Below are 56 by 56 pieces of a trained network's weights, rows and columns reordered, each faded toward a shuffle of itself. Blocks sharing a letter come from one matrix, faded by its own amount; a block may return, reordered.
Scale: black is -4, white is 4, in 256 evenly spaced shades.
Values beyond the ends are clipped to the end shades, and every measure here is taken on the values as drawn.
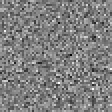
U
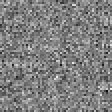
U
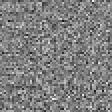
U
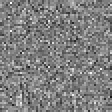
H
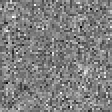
H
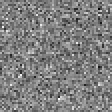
U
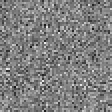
H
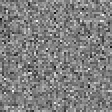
H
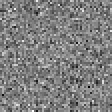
U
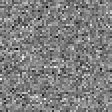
H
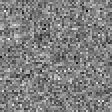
U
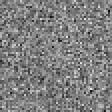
H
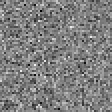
H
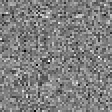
U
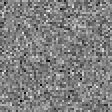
H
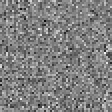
H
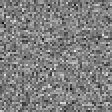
U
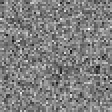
U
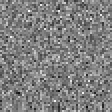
U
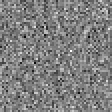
U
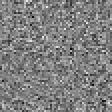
U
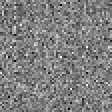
H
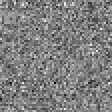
H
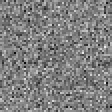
H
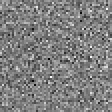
H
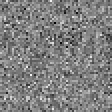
H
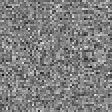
U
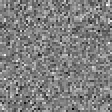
U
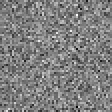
U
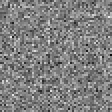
U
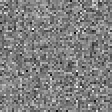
H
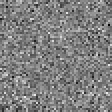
U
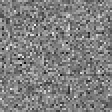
H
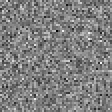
U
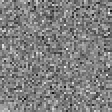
H
